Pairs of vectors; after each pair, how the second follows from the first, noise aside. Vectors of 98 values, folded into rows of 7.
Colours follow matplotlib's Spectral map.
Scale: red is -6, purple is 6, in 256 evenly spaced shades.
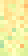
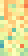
scaled up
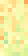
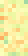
sign-scrambled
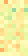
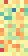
scaled up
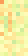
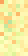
sign-scrambled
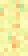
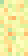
shuffled
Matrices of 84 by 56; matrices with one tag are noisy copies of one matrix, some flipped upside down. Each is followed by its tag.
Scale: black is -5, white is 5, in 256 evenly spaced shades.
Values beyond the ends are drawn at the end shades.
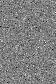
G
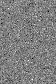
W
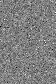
G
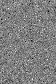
W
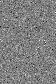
G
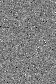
G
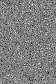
W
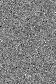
G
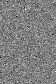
G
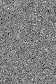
W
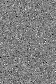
G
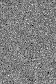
W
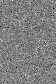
G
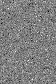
W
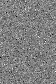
G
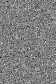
G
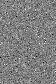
G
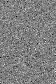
G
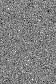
W
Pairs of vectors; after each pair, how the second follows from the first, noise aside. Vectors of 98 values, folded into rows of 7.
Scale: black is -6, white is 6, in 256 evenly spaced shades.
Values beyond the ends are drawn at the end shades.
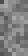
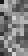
scaled up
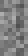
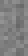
shrunk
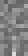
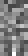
scaled up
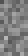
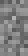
wrapped around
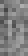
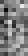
scaled up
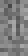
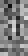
scaled up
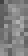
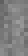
shrunk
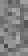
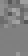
partly zeroed
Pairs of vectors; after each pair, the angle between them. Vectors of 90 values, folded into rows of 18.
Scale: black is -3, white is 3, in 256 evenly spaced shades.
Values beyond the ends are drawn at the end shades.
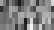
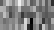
nearly opposite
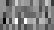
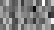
partly opposed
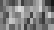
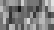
nearly opposite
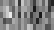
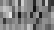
nearly parallel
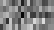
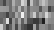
nearly opposite
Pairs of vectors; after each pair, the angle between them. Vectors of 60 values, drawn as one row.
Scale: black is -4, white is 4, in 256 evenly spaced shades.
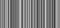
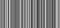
nearly parallel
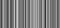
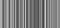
nearly opposite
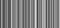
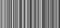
partly opposed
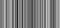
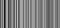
partly opposed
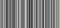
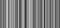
nearly opposite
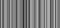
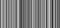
partly aligned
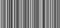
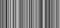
nearly opposite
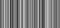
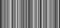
orthogonal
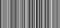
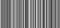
nearly opposite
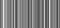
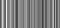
partly aligned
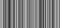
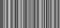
nearly opposite
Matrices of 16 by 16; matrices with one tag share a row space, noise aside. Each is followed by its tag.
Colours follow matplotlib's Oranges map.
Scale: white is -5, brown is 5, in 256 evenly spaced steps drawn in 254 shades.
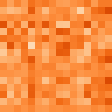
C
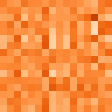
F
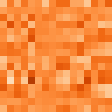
C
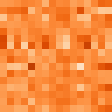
C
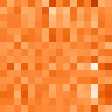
F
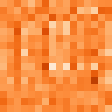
F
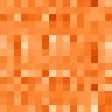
F
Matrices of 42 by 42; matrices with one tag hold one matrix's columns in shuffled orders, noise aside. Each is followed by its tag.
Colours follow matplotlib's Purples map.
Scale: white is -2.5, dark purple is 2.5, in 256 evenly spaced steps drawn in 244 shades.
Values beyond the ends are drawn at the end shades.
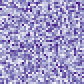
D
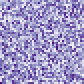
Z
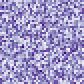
Z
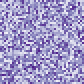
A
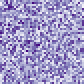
D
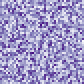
Z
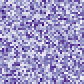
A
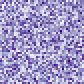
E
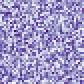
Z
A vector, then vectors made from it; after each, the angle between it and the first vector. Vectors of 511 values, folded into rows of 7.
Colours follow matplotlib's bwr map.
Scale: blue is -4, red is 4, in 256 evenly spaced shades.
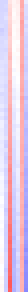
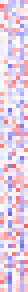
partly opposed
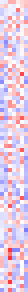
partly aligned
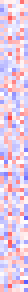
partly aligned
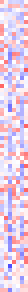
partly opposed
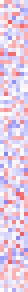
orthogonal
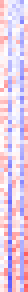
nearly opposite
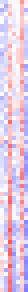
nearly parallel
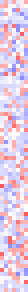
orthogonal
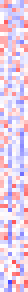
partly opposed
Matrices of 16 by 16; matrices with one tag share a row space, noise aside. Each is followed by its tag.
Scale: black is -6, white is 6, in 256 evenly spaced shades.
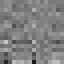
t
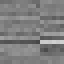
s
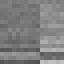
s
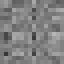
t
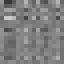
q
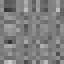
q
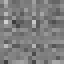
t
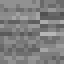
s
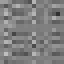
t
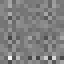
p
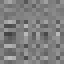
q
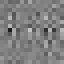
p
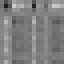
t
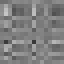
t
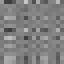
q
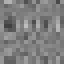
q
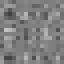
q
